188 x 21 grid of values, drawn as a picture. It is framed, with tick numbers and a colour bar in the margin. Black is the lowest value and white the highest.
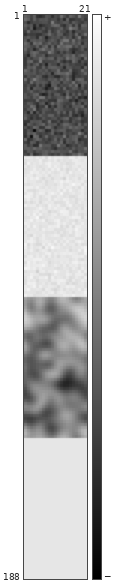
It is made of 4 by 1 panels. Panel 1,1: low, fine-grained. Panel 2,1: very high, fine-grained, faint in contrast. Panel 3,1: middling, blotchy, strong in contrast. Panel 4,1: very high, flat.
